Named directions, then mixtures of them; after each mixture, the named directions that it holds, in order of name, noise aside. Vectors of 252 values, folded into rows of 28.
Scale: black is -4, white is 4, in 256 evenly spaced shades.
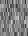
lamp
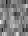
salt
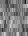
lamp, salt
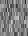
lamp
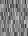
lamp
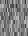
lamp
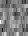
salt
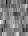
salt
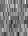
lamp, salt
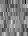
lamp, salt
